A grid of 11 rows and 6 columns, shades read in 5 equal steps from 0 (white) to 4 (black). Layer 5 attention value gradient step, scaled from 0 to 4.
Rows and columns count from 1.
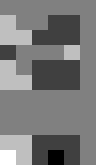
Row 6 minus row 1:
-1 -1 1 1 1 0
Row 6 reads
1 1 3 3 3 2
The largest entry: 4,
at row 11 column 4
